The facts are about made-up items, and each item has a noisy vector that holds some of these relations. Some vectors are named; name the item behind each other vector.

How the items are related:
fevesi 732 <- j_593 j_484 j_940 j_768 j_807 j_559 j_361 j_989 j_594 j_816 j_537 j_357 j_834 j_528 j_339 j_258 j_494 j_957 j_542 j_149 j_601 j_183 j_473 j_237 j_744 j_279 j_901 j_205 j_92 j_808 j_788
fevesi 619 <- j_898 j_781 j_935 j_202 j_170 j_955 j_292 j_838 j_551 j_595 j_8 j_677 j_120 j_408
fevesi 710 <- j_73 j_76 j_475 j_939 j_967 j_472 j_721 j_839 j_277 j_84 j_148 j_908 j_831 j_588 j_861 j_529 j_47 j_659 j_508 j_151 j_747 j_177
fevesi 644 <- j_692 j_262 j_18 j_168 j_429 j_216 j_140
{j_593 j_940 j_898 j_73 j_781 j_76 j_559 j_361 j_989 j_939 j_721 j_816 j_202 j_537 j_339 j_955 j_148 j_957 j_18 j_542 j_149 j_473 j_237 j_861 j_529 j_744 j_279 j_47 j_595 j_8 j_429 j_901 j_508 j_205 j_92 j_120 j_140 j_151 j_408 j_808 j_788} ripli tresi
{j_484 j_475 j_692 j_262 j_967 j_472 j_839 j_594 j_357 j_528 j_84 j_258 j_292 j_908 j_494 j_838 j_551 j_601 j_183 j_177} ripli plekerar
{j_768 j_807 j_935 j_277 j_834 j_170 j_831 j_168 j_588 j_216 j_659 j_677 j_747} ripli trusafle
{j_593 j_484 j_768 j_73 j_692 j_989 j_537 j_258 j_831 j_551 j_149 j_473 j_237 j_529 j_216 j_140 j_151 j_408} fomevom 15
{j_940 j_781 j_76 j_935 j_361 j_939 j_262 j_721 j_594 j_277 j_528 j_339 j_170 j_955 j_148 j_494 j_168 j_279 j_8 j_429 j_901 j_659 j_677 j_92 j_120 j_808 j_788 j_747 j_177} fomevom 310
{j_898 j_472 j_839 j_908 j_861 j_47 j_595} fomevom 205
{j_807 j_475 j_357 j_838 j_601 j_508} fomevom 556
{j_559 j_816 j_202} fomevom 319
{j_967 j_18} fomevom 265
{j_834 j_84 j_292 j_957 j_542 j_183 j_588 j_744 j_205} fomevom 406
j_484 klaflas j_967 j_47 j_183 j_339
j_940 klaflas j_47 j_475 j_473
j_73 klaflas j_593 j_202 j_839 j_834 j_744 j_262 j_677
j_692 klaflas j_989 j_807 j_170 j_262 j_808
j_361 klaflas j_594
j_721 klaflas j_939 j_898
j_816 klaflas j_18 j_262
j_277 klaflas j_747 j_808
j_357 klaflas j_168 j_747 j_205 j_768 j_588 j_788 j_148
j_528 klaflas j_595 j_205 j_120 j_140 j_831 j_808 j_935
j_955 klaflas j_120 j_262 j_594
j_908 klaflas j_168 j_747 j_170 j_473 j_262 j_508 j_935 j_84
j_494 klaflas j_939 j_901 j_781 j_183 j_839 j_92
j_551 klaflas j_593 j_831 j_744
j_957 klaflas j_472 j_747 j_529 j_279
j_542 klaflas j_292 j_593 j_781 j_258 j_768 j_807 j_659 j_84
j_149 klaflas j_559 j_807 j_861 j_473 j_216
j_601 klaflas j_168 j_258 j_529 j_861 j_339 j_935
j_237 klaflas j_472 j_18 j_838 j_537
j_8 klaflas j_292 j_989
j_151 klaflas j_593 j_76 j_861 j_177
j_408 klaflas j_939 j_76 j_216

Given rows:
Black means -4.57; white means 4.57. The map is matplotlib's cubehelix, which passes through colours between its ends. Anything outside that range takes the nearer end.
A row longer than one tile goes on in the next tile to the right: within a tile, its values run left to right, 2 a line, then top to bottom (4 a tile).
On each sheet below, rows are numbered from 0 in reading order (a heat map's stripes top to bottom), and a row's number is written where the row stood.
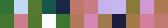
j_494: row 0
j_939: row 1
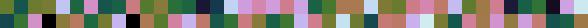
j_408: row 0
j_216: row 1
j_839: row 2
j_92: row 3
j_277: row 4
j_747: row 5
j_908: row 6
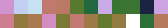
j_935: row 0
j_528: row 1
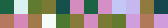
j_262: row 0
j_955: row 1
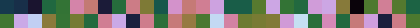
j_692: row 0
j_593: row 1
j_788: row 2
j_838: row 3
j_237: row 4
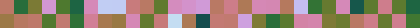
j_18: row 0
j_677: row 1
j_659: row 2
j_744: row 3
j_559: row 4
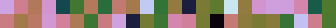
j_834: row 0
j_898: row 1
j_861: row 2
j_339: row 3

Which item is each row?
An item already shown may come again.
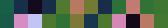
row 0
j_484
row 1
j_149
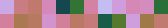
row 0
j_834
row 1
j_781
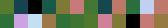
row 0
j_258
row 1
j_151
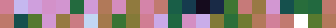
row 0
j_781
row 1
j_588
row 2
j_484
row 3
j_183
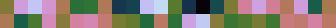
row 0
j_8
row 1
j_967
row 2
j_258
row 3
j_807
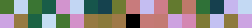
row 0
j_177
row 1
j_73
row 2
j_475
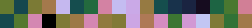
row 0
j_408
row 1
j_955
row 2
j_692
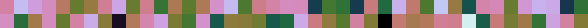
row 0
j_170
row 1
j_721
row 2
j_202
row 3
j_940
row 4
j_151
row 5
j_292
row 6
j_361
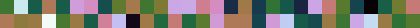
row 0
j_594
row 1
j_768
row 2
j_168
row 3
j_551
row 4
j_258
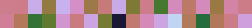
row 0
j_508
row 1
j_721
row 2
j_588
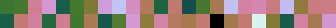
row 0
j_816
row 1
j_8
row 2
j_831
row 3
j_747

